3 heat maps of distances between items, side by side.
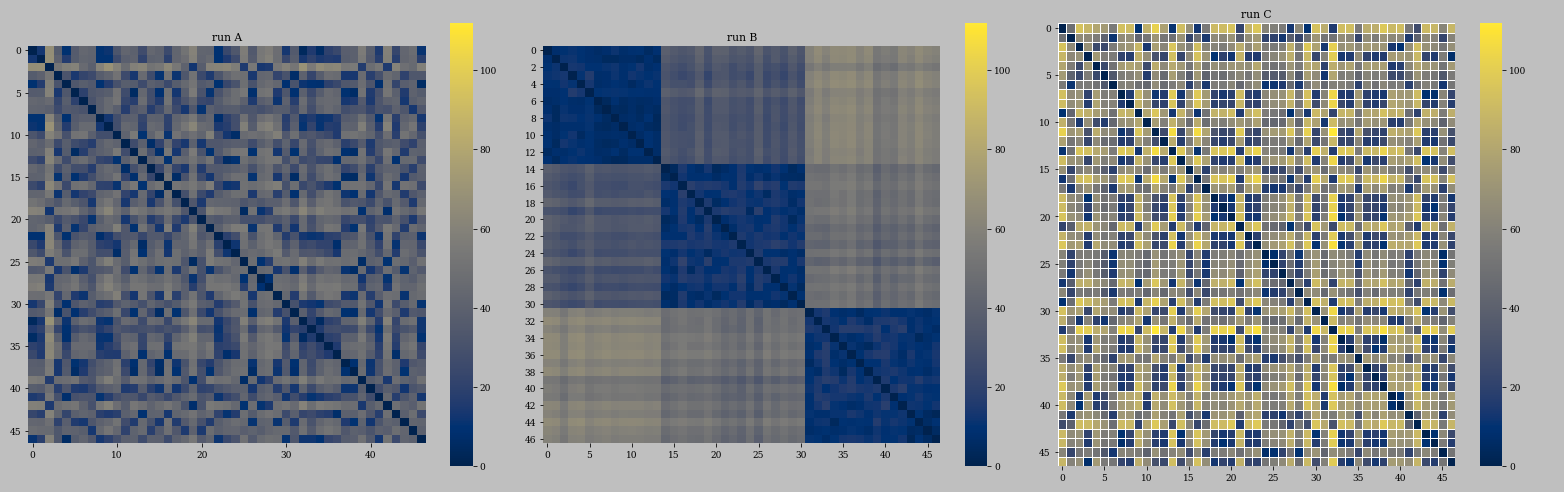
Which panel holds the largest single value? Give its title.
run C
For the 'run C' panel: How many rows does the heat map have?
47
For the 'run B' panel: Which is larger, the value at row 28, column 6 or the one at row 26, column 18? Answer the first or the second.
the first
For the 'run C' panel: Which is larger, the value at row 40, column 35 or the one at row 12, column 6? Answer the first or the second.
the first
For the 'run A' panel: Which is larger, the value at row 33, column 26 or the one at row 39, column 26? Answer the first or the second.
the second
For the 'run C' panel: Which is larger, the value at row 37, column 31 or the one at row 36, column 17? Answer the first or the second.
the second
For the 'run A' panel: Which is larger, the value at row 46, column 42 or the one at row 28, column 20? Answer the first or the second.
the first
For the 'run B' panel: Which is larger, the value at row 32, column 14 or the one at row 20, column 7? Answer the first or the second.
the first
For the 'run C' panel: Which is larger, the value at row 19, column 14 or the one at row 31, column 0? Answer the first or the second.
the second
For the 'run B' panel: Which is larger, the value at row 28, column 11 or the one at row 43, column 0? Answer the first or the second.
the second
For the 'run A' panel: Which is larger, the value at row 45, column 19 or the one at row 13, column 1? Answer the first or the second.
the first
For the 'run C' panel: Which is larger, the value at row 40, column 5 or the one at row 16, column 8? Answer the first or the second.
the second
